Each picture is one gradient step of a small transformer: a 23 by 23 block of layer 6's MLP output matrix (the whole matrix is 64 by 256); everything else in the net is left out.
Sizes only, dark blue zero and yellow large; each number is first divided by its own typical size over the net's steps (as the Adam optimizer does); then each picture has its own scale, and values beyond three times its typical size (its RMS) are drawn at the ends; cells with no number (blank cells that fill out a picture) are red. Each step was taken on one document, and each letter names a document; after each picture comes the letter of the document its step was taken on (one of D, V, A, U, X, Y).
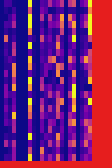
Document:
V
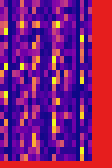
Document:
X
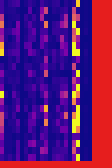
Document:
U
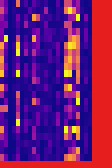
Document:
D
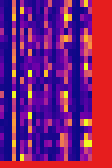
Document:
V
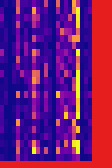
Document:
D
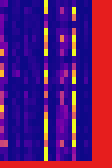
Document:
U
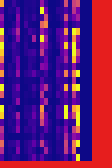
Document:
U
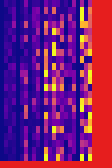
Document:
V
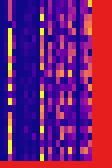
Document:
V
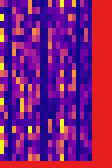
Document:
X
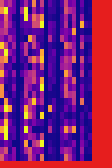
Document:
X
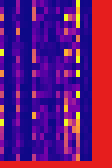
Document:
D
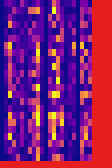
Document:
X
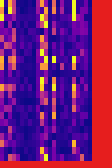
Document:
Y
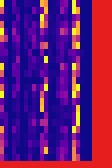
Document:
U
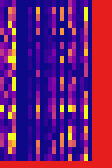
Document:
Y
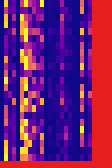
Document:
X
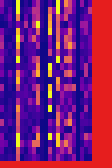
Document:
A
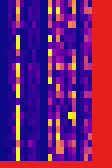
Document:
A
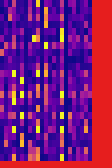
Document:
Y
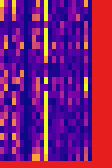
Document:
Y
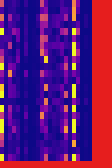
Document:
U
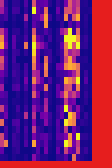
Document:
D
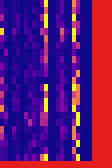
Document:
U
